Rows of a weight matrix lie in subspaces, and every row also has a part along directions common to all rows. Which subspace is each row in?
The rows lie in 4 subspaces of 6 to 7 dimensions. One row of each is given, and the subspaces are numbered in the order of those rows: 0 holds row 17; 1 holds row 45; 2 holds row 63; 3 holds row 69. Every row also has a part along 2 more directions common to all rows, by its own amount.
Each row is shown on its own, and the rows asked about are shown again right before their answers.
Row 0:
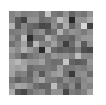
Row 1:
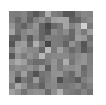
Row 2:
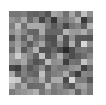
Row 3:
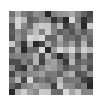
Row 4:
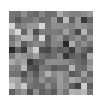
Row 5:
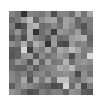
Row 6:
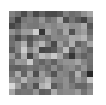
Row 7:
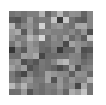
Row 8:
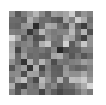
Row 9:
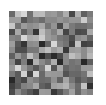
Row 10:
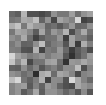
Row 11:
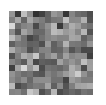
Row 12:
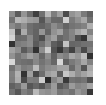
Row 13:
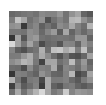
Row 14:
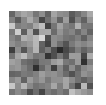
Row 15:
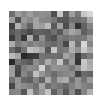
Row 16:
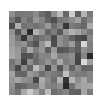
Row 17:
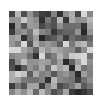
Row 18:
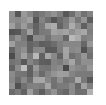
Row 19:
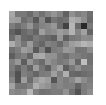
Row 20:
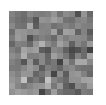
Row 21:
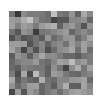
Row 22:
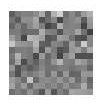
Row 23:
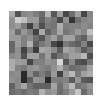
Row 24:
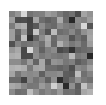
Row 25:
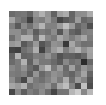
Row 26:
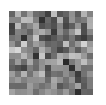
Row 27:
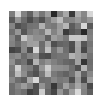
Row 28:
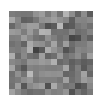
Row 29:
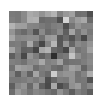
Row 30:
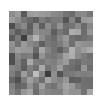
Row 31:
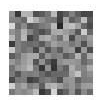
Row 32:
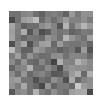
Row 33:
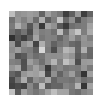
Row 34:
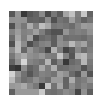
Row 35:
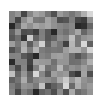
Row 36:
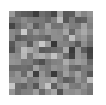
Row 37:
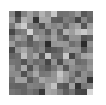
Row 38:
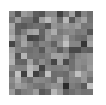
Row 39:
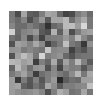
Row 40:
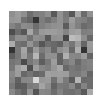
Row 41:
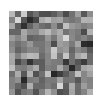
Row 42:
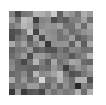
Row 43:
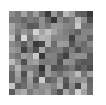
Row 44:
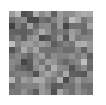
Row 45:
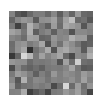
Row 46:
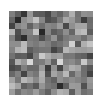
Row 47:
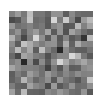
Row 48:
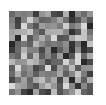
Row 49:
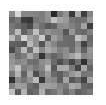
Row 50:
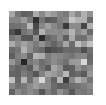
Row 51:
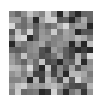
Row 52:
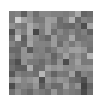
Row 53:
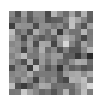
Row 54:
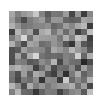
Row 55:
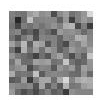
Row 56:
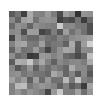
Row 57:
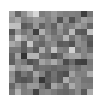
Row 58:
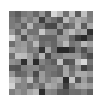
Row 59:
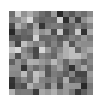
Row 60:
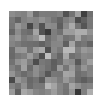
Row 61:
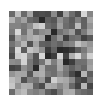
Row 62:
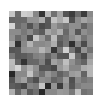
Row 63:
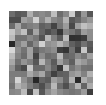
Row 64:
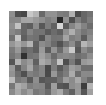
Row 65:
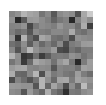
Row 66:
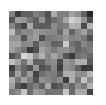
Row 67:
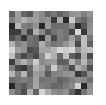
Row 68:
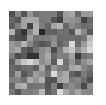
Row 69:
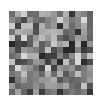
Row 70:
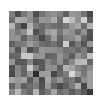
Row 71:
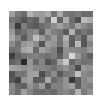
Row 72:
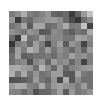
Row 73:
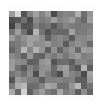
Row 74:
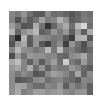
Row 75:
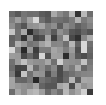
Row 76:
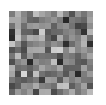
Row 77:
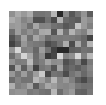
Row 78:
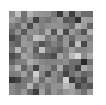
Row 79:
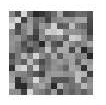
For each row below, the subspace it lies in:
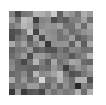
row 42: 2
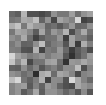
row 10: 0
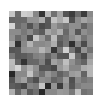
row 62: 0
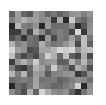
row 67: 0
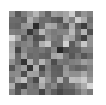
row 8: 1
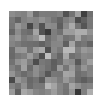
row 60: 2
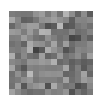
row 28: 2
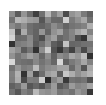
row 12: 3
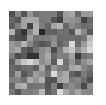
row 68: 3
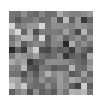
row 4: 0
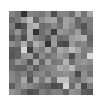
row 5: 1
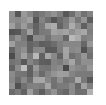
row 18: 2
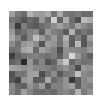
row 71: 0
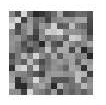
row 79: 2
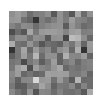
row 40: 2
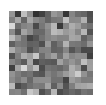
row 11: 2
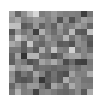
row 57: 3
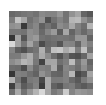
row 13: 1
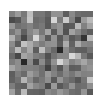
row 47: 0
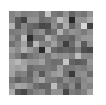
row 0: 1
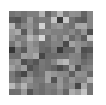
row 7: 0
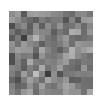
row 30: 0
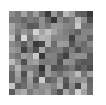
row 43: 1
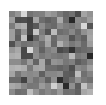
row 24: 1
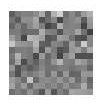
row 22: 0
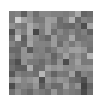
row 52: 1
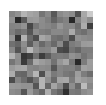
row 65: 1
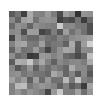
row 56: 3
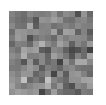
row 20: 3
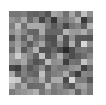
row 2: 0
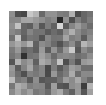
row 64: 3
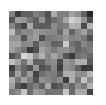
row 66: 1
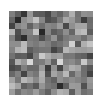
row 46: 3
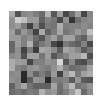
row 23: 3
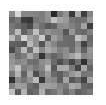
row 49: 2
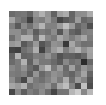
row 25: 0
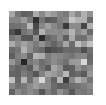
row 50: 2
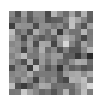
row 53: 1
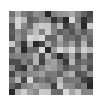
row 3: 1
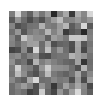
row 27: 2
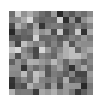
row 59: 0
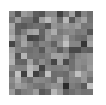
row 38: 3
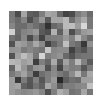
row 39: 1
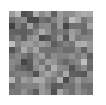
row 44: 2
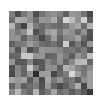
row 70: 1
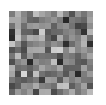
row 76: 3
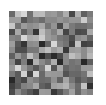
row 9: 3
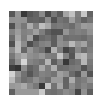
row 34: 0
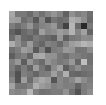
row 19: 2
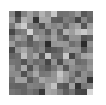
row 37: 2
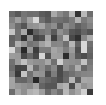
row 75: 2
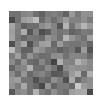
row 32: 2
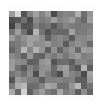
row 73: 2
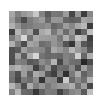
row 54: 3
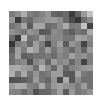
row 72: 1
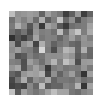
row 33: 0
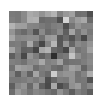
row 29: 3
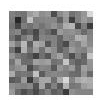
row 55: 1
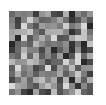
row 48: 3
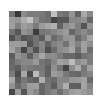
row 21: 2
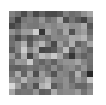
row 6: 3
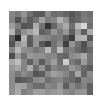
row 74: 1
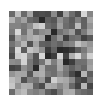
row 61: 0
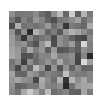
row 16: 1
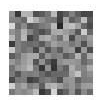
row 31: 2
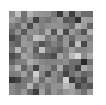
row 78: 0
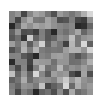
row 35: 1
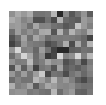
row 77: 0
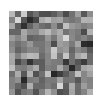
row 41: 3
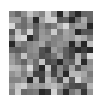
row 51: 3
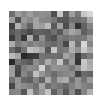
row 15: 1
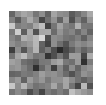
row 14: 0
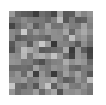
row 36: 3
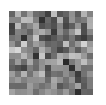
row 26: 0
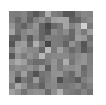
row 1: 1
